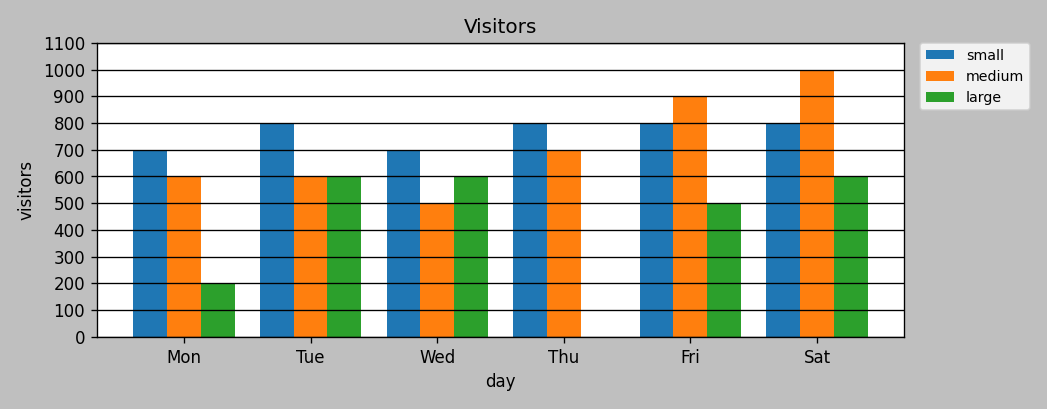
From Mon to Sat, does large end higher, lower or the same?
higher
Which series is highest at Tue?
small
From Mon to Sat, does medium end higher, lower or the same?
higher
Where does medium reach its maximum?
Sat
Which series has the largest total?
small
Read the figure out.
Title: Visitors
x-axis: day, ticks Mon Tue Wed Thu Fri Sat
y-axis: visitors, ticks 0 100 200 300 400 500 600 700 800 900 1000 1100
Legend: small, medium, large
Values:
small: 700 800 700 800 800 800
medium: 600 600 500 700 900 1000
large: 200 600 600 0 500 600
